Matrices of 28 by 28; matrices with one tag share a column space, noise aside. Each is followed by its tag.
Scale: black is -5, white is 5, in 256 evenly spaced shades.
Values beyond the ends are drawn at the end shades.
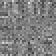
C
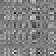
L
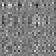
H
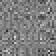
L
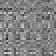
L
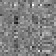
H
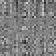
C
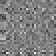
L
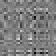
L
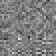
L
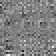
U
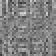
C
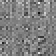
C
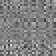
U
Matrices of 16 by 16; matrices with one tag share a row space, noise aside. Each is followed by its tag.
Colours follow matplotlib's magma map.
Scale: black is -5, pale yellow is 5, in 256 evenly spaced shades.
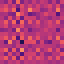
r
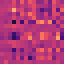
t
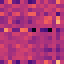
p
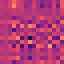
t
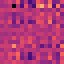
t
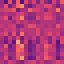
r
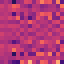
t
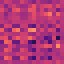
p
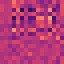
t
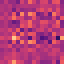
t
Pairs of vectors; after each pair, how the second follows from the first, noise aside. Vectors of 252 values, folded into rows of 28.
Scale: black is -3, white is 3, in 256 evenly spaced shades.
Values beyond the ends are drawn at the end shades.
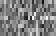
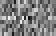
reversed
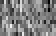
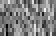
reversed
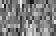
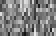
reversed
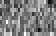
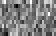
reversed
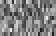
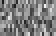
reversed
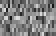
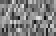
reversed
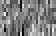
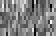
reversed
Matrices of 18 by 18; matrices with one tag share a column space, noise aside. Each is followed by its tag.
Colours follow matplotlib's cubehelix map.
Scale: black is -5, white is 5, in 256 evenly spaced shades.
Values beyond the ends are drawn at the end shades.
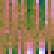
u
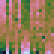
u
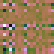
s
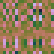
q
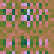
q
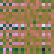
s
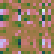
q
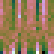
u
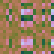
q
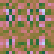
q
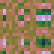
q
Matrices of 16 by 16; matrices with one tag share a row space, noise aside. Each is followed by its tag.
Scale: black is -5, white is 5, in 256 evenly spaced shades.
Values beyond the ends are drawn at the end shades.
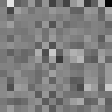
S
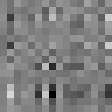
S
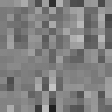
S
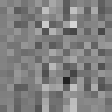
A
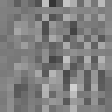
A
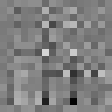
A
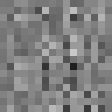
A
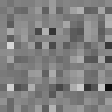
S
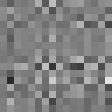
S
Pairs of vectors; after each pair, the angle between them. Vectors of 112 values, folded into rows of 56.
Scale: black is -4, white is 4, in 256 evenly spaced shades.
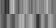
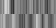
nearly opposite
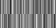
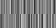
partly opposed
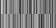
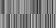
orthogonal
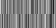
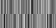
partly aligned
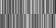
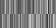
orthogonal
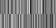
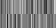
orthogonal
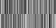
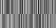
orthogonal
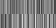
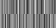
partly aligned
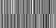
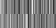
orthogonal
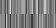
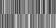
orthogonal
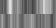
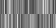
partly aligned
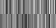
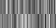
nearly opposite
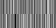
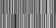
nearly parallel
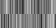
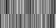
nearly opposite
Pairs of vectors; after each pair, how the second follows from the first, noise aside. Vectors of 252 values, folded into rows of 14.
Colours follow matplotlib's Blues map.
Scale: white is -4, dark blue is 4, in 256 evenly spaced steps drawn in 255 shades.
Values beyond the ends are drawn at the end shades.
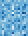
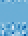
partly zeroed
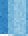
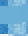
partly zeroed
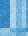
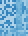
sign-scrambled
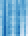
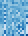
sign-scrambled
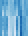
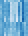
wrapped around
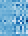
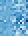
sign-scrambled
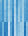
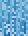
sign-scrambled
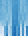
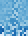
sign-scrambled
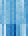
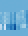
partly zeroed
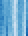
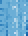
partly zeroed
